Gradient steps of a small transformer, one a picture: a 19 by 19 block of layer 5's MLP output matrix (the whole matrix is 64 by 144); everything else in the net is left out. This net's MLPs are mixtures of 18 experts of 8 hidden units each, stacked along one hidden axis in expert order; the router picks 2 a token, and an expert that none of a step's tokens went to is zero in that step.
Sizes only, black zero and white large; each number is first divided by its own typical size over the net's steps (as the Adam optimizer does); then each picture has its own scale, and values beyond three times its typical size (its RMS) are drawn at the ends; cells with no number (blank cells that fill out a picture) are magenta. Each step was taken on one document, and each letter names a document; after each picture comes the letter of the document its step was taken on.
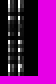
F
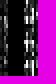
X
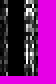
X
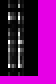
F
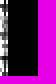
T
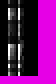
F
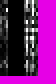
X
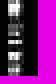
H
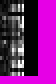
T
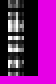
H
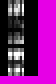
H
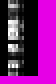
H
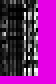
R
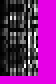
R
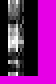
H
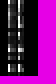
F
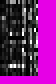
R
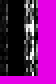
X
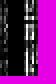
X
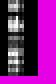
H
